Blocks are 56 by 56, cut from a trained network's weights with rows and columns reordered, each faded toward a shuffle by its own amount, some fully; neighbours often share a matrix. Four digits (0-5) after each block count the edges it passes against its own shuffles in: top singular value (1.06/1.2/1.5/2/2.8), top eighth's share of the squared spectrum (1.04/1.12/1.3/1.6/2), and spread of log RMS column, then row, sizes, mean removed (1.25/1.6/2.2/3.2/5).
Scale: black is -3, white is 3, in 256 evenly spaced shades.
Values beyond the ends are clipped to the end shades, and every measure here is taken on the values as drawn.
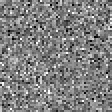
2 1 0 0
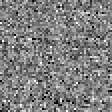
2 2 0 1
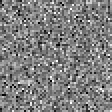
1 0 0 0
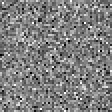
0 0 0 0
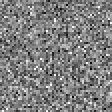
1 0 0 0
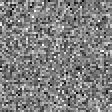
0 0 0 0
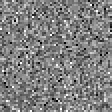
0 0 0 0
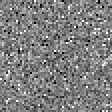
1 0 0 0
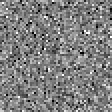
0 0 0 0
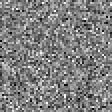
1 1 0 0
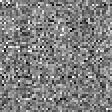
3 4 1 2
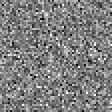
2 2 0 0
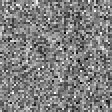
1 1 0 0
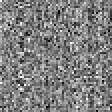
3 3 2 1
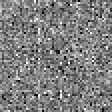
2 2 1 1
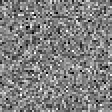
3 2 0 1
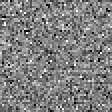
1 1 0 0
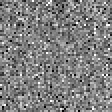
2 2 1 1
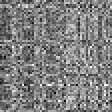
4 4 1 2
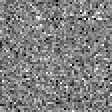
2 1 0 1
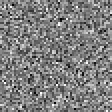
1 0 0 0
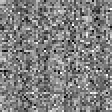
3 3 1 1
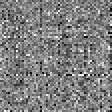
3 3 1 2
